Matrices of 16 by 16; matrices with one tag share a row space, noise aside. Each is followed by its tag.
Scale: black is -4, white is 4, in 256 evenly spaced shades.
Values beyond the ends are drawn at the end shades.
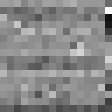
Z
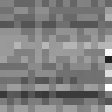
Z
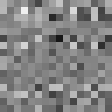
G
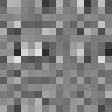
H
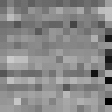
Z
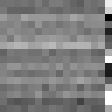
Z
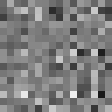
G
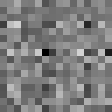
H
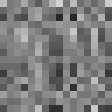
G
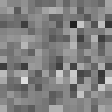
G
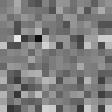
H
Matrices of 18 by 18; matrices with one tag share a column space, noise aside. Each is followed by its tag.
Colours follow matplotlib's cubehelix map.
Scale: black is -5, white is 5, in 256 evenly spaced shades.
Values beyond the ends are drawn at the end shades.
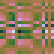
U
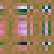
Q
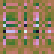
U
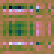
Q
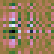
U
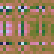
Q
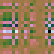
U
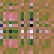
U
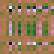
Q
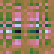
U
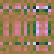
Q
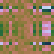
Q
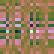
U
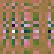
U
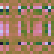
Q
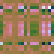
Q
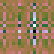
U
